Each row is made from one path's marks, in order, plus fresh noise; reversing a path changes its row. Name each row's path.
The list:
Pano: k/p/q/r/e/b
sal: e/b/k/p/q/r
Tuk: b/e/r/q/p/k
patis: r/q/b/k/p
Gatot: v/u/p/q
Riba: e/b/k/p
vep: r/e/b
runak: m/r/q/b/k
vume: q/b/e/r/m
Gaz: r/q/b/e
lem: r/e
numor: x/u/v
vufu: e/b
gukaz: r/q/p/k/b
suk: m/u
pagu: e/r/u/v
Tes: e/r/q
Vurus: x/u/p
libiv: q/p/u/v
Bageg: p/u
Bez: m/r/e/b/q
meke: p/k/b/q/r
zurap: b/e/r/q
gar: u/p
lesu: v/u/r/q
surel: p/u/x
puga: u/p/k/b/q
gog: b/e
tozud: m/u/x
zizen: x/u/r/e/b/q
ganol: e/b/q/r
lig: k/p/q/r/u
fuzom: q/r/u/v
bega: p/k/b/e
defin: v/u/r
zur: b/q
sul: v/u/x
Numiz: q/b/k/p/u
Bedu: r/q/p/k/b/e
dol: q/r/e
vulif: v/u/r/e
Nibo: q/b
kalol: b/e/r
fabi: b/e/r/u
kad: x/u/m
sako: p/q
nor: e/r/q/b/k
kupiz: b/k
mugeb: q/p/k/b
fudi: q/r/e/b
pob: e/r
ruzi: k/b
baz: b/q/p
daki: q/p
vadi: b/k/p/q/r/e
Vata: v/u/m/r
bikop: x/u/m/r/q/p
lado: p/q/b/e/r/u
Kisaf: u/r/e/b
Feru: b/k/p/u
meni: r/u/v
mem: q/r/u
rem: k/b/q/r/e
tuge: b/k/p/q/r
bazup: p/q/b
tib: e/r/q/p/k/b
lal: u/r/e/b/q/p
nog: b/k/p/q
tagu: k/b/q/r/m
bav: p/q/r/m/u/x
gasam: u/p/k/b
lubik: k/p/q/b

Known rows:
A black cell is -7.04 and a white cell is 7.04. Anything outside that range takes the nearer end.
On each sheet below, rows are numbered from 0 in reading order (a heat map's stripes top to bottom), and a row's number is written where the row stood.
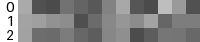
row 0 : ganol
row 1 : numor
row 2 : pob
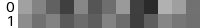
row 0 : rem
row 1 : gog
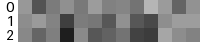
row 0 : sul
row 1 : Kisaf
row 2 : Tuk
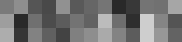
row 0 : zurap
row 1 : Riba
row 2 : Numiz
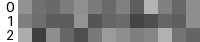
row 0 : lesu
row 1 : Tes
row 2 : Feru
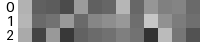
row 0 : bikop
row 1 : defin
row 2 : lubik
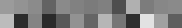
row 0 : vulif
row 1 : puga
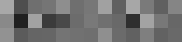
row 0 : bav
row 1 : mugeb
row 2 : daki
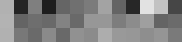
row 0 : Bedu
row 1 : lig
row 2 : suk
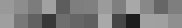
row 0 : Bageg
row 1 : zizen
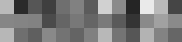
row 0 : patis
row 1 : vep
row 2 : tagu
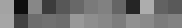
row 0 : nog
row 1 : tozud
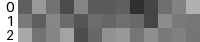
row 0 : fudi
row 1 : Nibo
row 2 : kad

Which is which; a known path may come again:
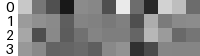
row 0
lal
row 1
vulif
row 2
Gatot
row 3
kalol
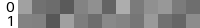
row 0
gar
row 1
mem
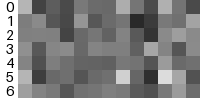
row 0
baz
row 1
zurap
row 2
vep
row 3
surel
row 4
kupiz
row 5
meke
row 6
lem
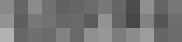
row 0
ruzi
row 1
sako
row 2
lig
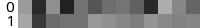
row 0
tib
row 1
tozud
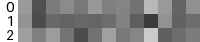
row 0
sul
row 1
zur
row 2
libiv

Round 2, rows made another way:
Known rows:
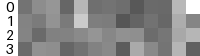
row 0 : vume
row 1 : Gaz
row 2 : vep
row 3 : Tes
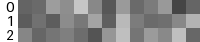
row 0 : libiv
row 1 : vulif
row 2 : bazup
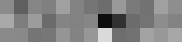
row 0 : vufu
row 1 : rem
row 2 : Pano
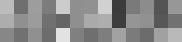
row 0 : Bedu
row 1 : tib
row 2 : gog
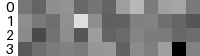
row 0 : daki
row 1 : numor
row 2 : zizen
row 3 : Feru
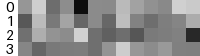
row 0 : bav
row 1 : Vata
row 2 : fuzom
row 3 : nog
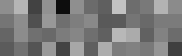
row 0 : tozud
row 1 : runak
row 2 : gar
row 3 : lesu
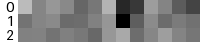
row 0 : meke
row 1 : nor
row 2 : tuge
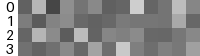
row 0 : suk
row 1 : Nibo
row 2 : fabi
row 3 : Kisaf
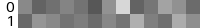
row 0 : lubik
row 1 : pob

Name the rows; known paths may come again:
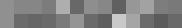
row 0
sal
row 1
Vurus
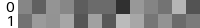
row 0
zur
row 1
bikop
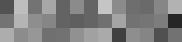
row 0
Vata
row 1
mem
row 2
tib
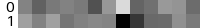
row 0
lubik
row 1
rem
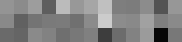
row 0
Tuk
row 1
nog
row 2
Numiz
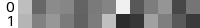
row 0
mugeb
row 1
meke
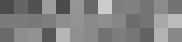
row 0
defin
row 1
vep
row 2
zurap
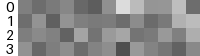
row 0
sako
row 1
Bez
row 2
vadi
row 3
kupiz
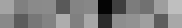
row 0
tagu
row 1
Riba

